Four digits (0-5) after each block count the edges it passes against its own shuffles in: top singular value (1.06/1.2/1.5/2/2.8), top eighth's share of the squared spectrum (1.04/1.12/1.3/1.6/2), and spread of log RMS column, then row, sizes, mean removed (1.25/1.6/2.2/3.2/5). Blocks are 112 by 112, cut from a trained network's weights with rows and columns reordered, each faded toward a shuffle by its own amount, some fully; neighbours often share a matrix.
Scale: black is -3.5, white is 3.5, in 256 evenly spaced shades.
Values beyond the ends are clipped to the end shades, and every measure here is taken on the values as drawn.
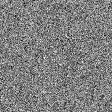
2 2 0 0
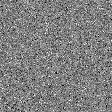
0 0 0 0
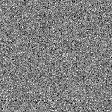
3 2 0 1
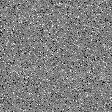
0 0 0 0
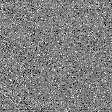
1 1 1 0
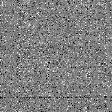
3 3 2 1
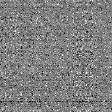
3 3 3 2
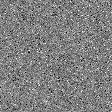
1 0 0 0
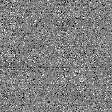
2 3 2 1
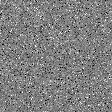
0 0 0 0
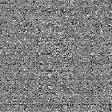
3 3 3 1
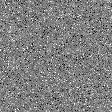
0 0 0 0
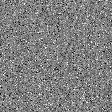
1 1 0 0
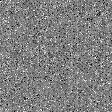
2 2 0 1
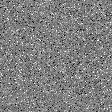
0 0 0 0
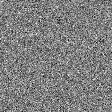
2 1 0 0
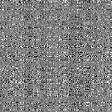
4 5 2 4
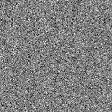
3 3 1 1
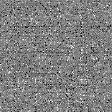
3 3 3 1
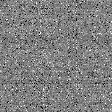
2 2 2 0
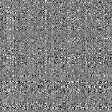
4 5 2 4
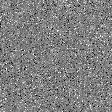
1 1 0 1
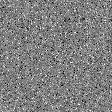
1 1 0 0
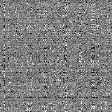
3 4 3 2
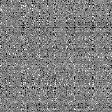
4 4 3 2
